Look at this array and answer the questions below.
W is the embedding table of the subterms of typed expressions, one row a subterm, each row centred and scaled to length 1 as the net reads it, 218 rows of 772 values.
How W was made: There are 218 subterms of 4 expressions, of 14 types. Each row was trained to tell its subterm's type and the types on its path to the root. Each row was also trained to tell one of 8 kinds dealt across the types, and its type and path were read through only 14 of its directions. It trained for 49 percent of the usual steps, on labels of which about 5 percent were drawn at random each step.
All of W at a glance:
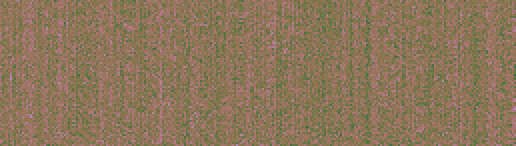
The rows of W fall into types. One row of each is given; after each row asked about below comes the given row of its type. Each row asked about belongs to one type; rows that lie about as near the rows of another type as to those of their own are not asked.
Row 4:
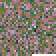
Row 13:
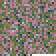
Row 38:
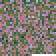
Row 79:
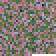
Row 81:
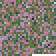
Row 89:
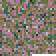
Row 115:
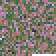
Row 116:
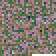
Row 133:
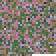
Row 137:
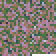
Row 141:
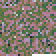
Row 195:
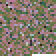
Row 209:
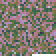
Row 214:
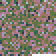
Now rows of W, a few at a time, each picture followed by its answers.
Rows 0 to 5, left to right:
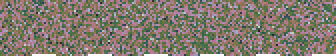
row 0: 38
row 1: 89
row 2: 13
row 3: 137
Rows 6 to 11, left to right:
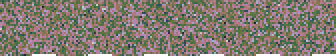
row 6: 38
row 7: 141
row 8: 116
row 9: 141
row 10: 79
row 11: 133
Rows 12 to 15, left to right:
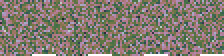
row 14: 89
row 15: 81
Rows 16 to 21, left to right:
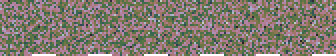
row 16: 79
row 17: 89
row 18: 137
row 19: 137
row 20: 4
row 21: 141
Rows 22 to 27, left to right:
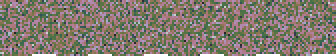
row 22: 13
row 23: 214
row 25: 209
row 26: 81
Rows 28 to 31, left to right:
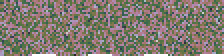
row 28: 214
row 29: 116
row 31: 133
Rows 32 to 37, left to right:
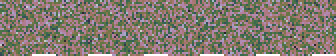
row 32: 4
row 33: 13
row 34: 133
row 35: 13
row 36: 137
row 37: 141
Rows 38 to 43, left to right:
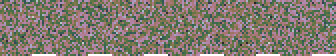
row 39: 116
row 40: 209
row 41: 115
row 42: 116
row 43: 79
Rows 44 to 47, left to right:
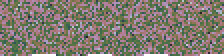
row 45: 89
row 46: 133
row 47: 79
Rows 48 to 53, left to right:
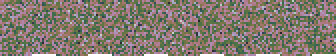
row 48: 79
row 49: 79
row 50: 141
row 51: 116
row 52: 133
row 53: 137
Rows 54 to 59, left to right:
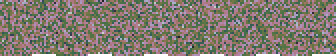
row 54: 38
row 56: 137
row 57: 214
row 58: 81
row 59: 137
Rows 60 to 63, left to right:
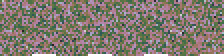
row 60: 141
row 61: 4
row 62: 79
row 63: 38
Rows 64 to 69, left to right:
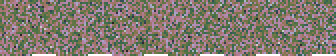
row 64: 13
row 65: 13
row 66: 137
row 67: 209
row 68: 81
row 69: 209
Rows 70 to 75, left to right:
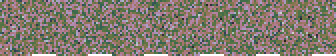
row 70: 13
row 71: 79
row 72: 38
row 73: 214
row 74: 214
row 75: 116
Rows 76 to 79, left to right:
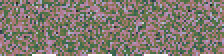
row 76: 81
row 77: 133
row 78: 38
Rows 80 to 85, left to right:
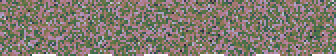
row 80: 137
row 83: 209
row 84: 79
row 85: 81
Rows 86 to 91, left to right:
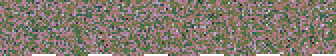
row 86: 79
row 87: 141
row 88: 115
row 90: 89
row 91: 13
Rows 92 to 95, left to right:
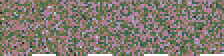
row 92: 137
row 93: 89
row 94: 209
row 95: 133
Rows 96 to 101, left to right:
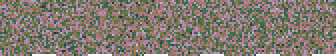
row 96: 133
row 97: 137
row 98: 141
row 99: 116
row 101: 81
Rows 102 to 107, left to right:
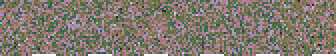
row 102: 116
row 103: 116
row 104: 137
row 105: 13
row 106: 116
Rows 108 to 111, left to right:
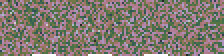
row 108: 116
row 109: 4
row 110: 79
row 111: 13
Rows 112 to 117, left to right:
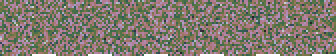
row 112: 81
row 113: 13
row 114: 141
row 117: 141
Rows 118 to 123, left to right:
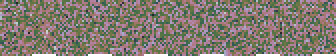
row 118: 137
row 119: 214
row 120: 13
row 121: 209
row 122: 137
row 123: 133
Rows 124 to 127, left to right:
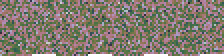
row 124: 133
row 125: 116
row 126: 79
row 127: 214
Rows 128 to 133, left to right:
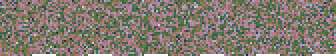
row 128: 214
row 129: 81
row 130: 137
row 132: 116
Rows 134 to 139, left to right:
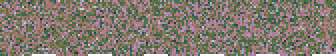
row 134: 195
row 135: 137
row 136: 209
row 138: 116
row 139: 137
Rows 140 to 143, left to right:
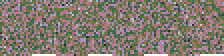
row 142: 13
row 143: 4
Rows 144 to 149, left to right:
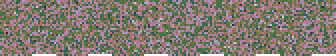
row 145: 81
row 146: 4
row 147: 115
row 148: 195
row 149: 38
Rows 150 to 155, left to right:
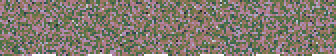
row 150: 133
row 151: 195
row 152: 214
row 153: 209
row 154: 115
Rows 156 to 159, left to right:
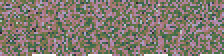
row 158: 4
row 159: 89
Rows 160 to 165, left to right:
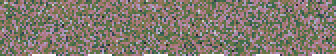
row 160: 115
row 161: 195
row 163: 89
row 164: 133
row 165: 115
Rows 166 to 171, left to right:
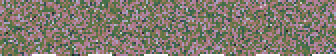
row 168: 81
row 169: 13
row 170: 79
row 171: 214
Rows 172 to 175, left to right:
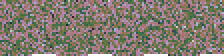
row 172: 133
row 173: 133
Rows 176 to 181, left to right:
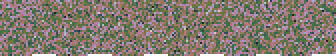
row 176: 81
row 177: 214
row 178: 141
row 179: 115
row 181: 133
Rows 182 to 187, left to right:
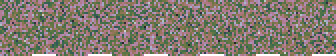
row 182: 81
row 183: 115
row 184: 115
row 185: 214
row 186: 133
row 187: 89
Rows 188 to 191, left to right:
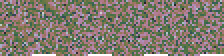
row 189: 141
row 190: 141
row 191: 214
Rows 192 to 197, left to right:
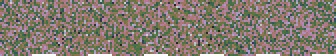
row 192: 115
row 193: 81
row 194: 214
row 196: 133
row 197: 116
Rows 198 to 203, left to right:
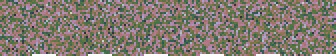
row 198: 141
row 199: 116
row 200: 115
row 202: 79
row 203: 209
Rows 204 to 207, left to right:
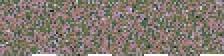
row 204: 79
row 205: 4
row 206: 116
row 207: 4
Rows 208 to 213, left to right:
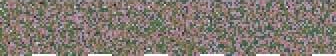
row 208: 195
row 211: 79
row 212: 79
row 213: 81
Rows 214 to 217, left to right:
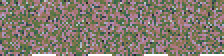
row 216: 38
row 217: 89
